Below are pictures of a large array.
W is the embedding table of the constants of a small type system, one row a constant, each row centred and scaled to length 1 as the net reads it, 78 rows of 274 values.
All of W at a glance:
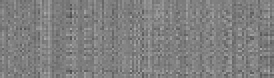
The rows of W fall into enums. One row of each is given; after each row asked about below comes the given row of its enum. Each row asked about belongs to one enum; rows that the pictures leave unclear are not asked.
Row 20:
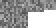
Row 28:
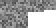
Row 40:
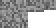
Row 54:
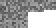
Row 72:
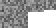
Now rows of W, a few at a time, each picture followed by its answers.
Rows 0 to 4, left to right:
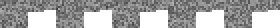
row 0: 28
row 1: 54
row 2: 28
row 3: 54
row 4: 72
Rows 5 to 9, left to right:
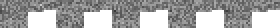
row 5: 54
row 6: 28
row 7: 54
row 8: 72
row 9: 54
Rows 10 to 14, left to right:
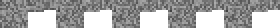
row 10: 40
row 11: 72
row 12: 72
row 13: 72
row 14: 72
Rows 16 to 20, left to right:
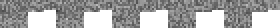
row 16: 54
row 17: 54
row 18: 72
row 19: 40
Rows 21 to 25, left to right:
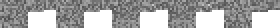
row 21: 72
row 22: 72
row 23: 54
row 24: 54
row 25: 40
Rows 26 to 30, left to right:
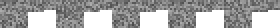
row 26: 28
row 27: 54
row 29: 28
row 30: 40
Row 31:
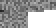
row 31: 54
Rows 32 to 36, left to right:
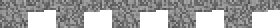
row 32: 40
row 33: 72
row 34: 40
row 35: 40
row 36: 72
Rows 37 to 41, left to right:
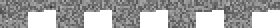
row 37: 54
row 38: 72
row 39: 72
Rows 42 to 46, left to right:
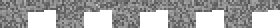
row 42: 40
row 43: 54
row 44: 28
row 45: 40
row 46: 72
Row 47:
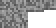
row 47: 40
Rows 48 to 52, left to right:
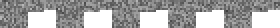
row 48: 20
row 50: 40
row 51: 28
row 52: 54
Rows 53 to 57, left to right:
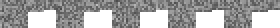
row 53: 72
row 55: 20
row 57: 40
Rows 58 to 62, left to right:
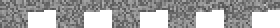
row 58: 40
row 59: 72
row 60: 40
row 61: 54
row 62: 54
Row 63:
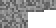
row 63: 40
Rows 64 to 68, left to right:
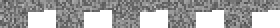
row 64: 20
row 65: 40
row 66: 54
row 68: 28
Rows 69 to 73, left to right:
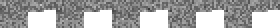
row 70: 54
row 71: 54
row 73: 72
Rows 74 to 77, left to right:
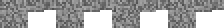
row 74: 40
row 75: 40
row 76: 72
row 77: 40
